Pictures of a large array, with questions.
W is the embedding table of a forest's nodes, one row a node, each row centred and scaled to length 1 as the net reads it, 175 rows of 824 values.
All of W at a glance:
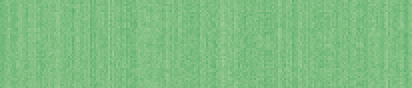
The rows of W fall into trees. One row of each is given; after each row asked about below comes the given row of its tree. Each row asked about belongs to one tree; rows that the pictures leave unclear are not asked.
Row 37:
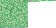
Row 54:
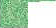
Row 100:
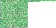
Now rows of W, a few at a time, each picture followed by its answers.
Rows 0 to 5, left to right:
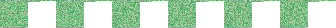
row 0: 100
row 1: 54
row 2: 37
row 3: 37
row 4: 37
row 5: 37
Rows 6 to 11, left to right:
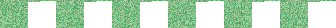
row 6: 54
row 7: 100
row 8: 54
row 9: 100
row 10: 100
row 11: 100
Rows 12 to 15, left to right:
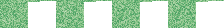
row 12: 54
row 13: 100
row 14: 37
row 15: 37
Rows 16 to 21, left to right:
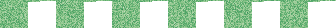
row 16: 37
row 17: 54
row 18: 100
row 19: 100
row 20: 54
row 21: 100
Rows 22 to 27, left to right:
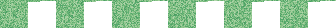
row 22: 54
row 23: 54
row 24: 37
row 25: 37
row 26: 100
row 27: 100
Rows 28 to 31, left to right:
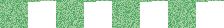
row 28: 37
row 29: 100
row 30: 54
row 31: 37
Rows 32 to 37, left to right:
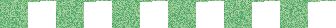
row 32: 100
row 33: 100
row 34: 37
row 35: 37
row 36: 100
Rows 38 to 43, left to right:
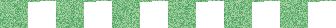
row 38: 100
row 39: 100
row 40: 37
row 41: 100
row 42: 100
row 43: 100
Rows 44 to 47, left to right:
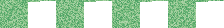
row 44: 37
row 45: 37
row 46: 37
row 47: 100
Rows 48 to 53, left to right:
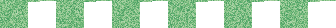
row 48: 37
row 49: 100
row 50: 37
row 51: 37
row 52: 37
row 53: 37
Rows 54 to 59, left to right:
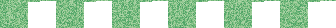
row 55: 100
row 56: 100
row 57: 100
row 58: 100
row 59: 100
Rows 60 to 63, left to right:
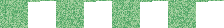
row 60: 54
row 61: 100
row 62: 100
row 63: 100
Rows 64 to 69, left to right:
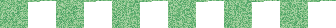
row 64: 100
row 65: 100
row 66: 37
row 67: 37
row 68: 37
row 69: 100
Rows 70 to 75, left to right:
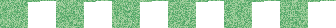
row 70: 54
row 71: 100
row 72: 54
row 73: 100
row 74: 54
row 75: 100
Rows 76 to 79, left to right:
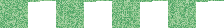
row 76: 37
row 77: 54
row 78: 100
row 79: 54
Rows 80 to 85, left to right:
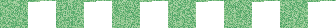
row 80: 100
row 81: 100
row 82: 54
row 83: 37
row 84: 54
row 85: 37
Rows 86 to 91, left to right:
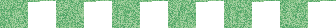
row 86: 37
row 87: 37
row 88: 54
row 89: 37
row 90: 54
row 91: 54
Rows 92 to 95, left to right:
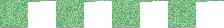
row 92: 54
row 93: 37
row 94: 100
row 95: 54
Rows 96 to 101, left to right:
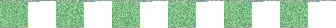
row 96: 54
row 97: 37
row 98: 100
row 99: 100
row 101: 37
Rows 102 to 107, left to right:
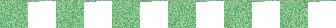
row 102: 37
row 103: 100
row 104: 100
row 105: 37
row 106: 37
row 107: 37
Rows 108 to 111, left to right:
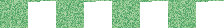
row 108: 100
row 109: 37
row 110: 100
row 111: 100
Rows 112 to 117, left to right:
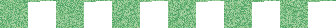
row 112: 37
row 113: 54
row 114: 37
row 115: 37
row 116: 100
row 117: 54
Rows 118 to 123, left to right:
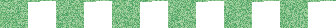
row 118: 100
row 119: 37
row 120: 100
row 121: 37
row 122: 37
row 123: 37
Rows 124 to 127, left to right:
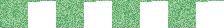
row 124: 54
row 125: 37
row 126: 54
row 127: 37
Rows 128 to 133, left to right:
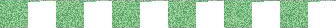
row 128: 37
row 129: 37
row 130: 37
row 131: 100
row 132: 54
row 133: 37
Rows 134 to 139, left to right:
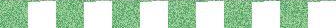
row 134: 37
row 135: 37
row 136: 37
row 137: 100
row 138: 100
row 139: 54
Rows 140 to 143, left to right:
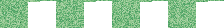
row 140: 54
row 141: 100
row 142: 100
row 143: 54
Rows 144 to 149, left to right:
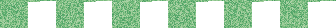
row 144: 54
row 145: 37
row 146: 100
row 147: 37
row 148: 37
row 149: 54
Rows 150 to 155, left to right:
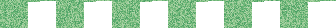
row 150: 54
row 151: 37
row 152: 100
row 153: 37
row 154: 100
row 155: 54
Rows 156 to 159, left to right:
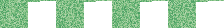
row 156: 54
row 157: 37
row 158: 37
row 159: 37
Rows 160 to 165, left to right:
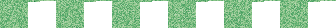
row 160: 37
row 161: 37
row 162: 100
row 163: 100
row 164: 100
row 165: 100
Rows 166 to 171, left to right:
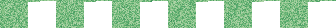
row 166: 37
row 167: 100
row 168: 100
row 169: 37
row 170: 37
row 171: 100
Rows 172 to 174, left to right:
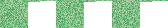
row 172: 37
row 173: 37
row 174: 100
